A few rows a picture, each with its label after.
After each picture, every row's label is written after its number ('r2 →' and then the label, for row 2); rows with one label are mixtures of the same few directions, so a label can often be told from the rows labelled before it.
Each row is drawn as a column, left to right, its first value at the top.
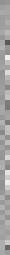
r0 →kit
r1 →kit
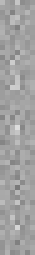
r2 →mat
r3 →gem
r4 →gem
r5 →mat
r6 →mat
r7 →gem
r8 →mat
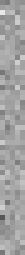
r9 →gem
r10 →mat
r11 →gem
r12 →gem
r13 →kit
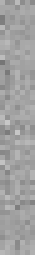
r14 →gem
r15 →kit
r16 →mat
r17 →kit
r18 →mat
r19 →mat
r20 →mat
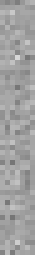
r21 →gem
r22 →mat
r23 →gem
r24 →kit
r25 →kit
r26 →kit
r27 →kit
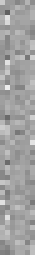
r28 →mat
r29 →gem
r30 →gem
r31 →kit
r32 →kit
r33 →kit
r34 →mat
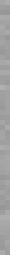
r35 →gem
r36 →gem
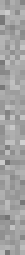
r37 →gem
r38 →gem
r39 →mat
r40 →gem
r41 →mat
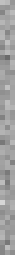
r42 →mat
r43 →kit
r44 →gem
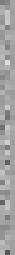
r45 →mat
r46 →gem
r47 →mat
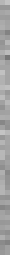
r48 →kit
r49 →kit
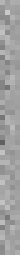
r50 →mat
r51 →gem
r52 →mat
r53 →gem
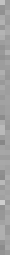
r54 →mat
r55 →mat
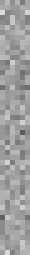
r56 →gem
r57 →gem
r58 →gem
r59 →mat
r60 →kit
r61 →gem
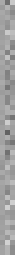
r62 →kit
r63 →kit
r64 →mat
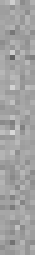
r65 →kit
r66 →kit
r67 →kit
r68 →mat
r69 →mat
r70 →gem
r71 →kit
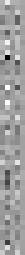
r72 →gem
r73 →kit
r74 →mat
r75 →gem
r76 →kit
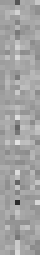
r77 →kit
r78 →mat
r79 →gem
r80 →mat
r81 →mat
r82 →mat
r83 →kit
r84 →mat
